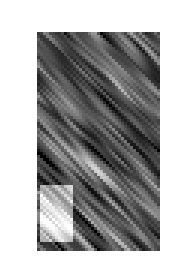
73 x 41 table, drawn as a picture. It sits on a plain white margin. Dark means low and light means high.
The ninth with the highest average is the bottom left. The values are skewed, with a long tail toward high values. In the bottom left lies a patch that is higher than the rest.
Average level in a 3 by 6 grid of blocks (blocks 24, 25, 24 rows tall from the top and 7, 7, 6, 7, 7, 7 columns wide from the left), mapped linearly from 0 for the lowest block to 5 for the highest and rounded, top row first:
101121 / 121100 / 541111
